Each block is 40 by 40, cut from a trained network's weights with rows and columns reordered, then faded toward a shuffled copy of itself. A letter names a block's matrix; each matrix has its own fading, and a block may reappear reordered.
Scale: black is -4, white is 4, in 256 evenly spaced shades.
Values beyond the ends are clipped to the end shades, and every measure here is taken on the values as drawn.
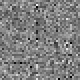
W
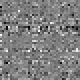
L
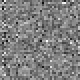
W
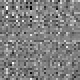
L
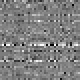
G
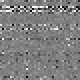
G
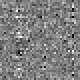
W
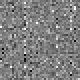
W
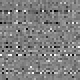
G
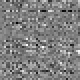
L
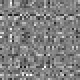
L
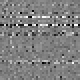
G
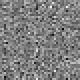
W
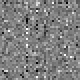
W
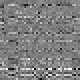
G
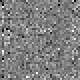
W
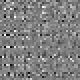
L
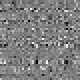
L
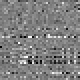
G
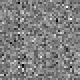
W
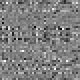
L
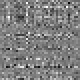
L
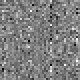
W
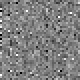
W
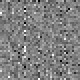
W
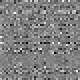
L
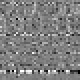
G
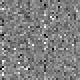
W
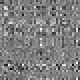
L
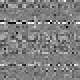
G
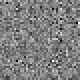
W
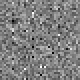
W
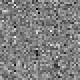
W
